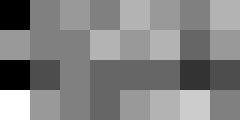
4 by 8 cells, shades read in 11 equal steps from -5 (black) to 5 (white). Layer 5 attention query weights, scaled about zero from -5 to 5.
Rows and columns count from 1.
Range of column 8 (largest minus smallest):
4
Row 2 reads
1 0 0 2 1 2 -1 1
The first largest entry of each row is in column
5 4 3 1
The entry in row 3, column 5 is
-1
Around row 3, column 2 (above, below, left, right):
0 1 -5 0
